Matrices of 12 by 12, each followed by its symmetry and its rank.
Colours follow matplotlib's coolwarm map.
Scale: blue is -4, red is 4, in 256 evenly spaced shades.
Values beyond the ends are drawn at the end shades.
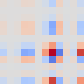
symmetric, rank one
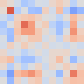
symmetric, rank two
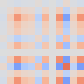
symmetric, rank one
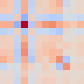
symmetric, rank two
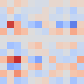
neither, rank two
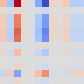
neither, rank one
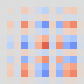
symmetric, rank one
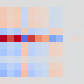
neither, rank one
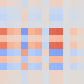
neither, rank one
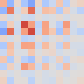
symmetric, rank two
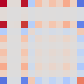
symmetric, rank one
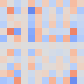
neither, rank two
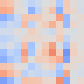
neither, rank two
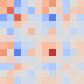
symmetric, rank two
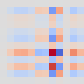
neither, rank one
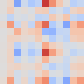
neither, rank two
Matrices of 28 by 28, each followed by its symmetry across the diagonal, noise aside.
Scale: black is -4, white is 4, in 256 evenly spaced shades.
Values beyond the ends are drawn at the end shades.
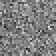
antisymmetric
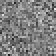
antisymmetric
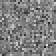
antisymmetric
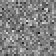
neither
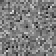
symmetric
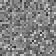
symmetric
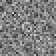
symmetric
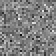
neither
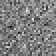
antisymmetric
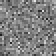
antisymmetric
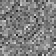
symmetric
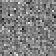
antisymmetric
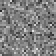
antisymmetric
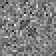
symmetric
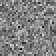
neither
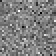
neither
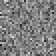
neither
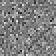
symmetric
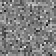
antisymmetric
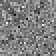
symmetric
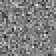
antisymmetric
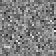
neither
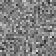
symmetric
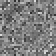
symmetric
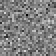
neither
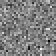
antisymmetric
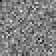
symmetric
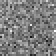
neither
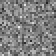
neither
